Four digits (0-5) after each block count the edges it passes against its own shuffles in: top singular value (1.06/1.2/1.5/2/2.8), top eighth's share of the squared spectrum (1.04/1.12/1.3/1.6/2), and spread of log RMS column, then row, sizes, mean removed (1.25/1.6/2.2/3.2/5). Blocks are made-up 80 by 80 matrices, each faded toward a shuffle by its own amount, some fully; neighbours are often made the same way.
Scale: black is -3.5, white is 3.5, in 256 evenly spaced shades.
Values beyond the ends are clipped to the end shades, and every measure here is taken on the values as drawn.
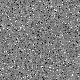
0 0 0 0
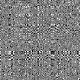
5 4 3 3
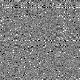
4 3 1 2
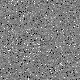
2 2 0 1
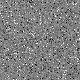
3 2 0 0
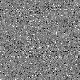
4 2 0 1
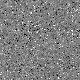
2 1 0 0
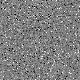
2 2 0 0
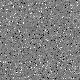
0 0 0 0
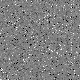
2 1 0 0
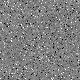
1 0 0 0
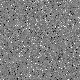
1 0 0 0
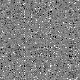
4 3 2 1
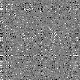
4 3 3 2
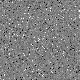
2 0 0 0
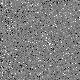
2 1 0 0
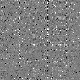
4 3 2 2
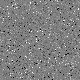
0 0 0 0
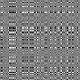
5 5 4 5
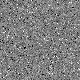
0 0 0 0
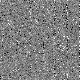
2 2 2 0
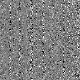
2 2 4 0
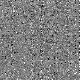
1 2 3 0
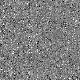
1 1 2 0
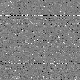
4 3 0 2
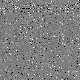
3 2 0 1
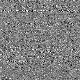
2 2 0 3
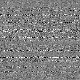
2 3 0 4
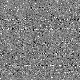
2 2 0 3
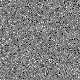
3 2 0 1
